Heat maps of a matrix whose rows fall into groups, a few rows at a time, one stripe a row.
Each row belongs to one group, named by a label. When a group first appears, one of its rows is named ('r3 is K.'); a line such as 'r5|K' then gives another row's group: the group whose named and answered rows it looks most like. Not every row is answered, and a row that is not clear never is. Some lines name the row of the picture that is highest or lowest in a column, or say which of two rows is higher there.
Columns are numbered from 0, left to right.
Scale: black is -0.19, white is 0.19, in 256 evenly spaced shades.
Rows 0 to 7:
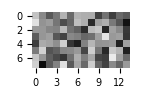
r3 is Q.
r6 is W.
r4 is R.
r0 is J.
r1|Q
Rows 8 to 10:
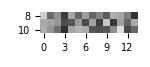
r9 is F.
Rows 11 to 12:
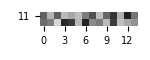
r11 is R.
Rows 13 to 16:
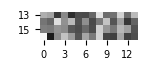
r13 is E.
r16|J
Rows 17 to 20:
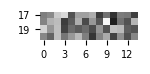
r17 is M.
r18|F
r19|Q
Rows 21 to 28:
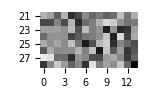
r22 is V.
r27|Q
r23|J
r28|M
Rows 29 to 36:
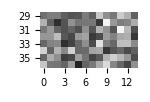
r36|V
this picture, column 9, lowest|34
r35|Q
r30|V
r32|Q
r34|J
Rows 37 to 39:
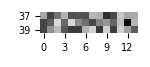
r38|R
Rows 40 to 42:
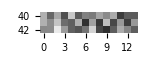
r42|M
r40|J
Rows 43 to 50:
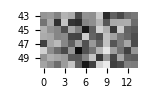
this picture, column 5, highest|47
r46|Q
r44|E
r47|M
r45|R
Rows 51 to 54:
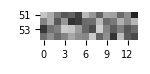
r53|R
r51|Q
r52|E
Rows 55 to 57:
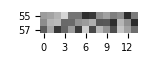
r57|W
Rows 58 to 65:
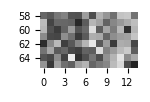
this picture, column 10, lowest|62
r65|Q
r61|E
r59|E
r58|W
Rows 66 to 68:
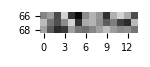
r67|J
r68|V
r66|E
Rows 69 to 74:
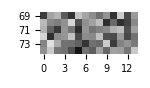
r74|E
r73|F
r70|J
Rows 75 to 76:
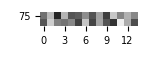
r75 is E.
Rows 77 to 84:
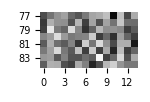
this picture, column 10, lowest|77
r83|E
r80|M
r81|W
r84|Q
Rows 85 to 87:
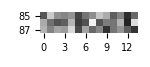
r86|V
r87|J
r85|R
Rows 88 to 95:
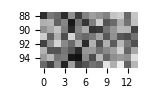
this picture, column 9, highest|95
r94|E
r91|J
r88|V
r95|V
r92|M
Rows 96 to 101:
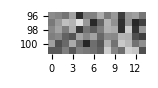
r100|E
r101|W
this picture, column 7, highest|96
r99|Q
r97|R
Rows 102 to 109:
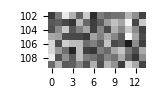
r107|V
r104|M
